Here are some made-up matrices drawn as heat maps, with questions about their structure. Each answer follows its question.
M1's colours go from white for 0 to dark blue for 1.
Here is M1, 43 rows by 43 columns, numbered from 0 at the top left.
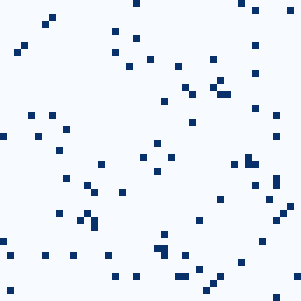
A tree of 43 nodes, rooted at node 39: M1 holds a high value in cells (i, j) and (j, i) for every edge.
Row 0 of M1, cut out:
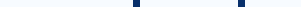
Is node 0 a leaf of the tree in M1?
no
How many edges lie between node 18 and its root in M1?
3
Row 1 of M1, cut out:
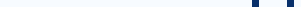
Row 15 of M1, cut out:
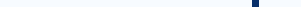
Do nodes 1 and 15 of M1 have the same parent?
yes
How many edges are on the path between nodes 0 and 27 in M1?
5
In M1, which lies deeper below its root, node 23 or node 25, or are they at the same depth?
node 23
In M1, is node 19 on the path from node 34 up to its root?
yes
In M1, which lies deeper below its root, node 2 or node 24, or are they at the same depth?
node 24
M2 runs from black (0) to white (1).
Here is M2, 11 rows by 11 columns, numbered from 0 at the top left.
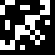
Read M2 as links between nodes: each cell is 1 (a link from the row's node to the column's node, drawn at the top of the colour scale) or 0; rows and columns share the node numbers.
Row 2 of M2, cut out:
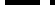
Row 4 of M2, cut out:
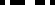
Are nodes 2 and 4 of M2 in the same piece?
yes
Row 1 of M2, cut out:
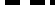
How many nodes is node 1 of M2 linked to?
4
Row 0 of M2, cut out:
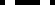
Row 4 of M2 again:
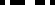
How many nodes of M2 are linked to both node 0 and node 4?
2
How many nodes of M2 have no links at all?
1
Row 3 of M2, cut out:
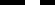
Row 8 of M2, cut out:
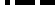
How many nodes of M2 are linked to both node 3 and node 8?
1
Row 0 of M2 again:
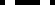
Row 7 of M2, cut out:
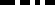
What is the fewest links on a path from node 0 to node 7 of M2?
2
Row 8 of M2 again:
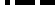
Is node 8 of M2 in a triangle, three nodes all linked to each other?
yes
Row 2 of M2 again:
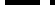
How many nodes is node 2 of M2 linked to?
3
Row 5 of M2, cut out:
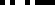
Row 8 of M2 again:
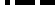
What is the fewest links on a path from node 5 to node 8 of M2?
3
